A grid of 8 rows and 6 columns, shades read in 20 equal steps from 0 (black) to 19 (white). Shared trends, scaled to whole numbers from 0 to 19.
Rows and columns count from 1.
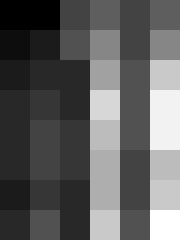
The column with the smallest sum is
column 1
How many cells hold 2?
3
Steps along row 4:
up down up down up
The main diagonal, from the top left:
0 2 3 16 6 14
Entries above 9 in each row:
0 2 2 2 2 2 2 2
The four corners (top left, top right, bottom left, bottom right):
0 7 3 19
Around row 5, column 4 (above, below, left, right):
16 13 4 6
